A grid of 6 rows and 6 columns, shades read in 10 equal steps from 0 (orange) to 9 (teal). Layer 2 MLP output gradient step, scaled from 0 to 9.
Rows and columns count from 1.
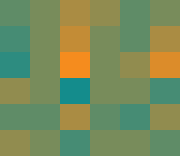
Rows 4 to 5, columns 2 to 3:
5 9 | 6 3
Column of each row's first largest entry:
1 1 1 3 5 3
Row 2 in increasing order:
2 3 5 5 6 7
